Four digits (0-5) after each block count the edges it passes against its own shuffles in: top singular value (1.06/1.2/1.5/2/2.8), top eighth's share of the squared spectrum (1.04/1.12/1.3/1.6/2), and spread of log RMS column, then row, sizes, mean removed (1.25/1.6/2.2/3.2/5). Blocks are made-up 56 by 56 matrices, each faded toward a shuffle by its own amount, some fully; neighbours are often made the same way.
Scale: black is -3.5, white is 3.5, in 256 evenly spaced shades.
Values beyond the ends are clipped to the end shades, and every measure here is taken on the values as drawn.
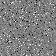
0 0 0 0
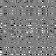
4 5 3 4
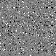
3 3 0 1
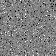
2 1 0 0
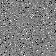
2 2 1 0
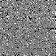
3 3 2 2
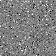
1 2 0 0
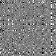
4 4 3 2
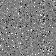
2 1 0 0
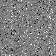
1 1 1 0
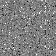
2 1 0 0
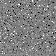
0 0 0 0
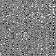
3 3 3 2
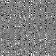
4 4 3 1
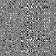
4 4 3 3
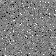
0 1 0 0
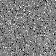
1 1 0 0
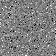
0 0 0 0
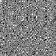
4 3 2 1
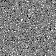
0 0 0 0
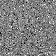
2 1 0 0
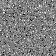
0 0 0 0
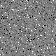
0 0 0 0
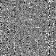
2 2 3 0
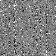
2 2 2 0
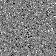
0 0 0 0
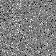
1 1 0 0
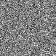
2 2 0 0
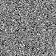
2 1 0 0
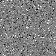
2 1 0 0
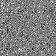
3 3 1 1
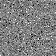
2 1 0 0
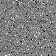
1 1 0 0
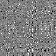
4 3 2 2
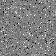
2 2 0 0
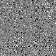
2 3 1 2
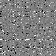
4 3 1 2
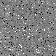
2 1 0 0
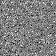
1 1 0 1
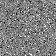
1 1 0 0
